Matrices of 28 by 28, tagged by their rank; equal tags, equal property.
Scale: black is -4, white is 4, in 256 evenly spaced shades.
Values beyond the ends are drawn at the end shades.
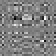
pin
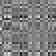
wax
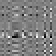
wax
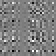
wax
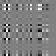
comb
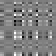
comb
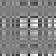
comb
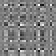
wax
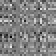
pin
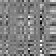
wax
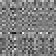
pin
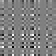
comb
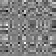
pin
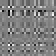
wax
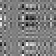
wax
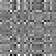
pin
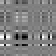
comb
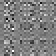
pin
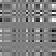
comb
